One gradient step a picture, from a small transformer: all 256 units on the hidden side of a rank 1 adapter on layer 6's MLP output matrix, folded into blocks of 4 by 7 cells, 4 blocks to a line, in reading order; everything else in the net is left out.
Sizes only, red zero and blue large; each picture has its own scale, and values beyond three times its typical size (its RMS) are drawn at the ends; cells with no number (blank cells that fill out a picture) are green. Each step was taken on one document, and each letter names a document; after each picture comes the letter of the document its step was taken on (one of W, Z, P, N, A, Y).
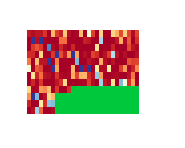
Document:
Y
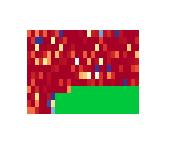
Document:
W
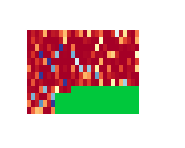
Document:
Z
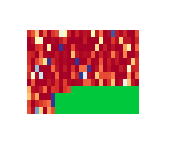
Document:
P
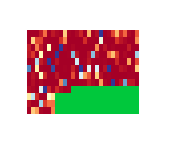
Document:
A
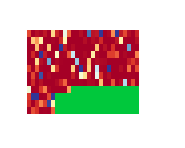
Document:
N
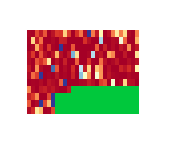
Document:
Z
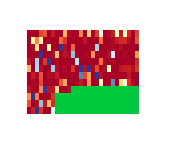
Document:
A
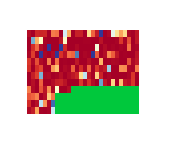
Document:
Y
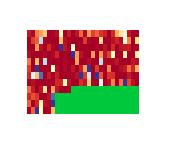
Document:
Z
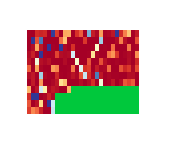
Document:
Y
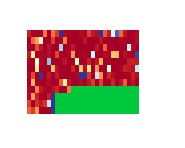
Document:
W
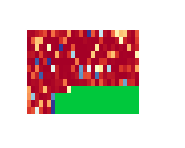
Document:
P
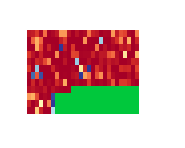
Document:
Z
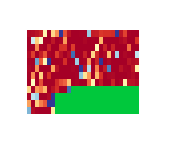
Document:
W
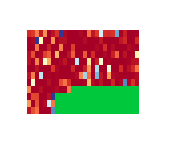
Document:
W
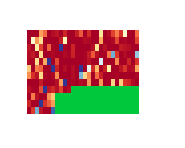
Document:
A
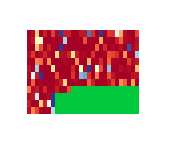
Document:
P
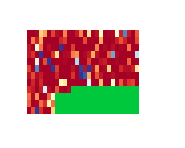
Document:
A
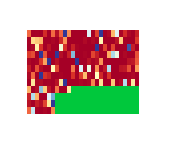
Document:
N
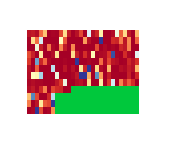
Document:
Z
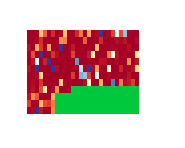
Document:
A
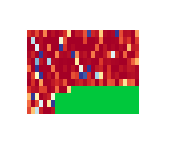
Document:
P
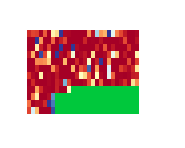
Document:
W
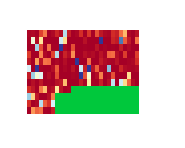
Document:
Z
